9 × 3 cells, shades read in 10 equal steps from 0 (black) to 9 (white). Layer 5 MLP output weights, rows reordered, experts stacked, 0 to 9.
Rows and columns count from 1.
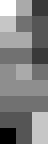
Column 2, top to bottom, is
6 4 6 4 6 5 4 3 3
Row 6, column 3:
5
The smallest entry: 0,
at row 9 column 1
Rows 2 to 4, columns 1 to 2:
7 4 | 6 6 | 4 4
